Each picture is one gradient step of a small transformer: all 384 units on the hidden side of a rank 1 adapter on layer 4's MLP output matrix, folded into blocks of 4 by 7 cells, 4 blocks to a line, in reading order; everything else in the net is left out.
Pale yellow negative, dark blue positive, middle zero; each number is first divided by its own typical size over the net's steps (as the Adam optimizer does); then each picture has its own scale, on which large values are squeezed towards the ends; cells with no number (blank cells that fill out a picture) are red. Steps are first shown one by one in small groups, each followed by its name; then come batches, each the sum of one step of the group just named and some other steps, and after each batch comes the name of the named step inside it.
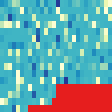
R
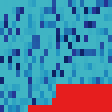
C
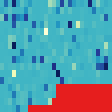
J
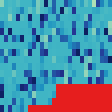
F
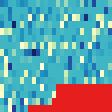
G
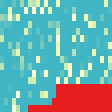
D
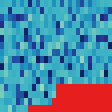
G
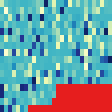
F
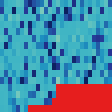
D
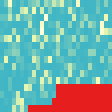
D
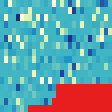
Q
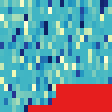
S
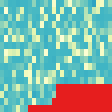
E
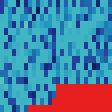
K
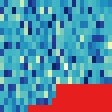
S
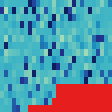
E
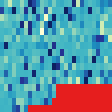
S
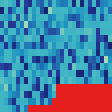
S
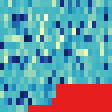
Q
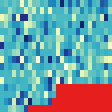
S
